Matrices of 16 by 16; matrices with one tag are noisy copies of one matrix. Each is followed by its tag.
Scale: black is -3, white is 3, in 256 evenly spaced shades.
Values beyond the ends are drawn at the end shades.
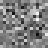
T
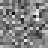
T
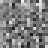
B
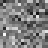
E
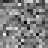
E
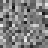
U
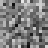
B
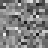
E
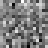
B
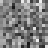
B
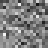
E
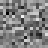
T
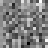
B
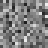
U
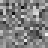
T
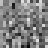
B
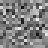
T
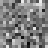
B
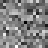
E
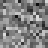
E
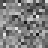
E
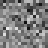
E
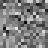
E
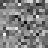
E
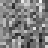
B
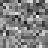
E
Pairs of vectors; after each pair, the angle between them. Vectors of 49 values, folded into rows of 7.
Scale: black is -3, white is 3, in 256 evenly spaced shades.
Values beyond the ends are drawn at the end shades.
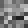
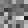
nearly opposite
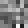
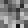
nearly opposite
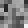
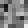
nearly parallel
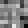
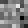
nearly parallel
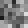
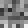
partly aligned
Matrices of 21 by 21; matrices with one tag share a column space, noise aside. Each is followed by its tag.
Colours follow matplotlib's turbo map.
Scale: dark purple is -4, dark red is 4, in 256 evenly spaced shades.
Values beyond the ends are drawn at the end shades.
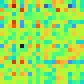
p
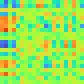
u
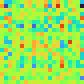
u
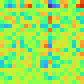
u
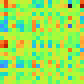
u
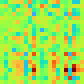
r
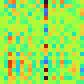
r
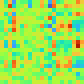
u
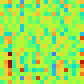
r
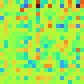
u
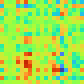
r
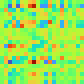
p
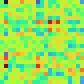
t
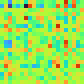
u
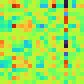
u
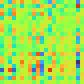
r
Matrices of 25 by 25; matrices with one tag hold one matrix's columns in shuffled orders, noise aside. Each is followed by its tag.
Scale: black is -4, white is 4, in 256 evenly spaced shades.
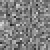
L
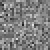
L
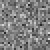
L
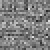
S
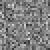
L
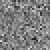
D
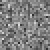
L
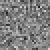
D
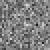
L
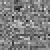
S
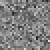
D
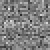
S
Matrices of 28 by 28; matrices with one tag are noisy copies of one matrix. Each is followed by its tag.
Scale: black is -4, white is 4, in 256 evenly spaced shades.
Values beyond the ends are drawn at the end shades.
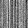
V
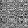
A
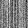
V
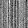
V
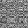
A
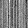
V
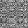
A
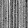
V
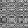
A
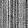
V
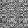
A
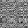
A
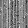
V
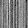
V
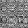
A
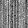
V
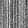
V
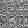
A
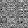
A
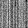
V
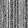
V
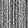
V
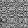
A
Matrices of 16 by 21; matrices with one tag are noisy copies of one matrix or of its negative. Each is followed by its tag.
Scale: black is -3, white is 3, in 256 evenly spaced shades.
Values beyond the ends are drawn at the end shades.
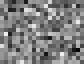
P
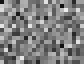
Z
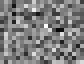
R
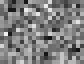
P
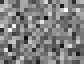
Z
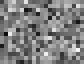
P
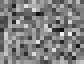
R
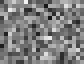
P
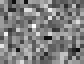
P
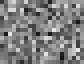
P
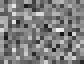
R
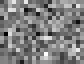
P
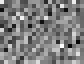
Z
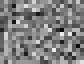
R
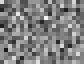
Z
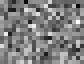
P
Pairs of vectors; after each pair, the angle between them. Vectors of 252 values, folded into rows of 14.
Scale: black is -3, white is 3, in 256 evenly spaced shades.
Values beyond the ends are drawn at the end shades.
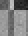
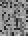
orthogonal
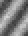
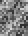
partly opposed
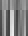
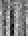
nearly opposite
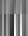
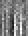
nearly parallel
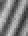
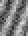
nearly opposite
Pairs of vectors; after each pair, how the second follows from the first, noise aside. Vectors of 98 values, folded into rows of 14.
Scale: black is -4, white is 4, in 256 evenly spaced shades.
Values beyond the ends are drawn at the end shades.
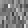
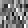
scaled up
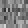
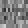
copied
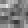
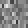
sign-scrambled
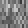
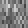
copied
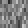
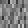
sign-scrambled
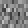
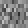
copied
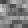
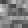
copied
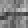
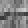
copied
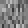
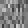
copied
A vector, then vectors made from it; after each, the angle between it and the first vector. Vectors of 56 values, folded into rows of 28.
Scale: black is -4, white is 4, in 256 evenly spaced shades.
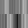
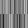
partly aligned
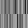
orthogonal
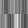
nearly opposite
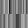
partly aligned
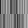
partly aligned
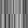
partly opposed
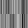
partly opposed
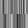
partly aligned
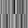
orthogonal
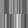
nearly opposite
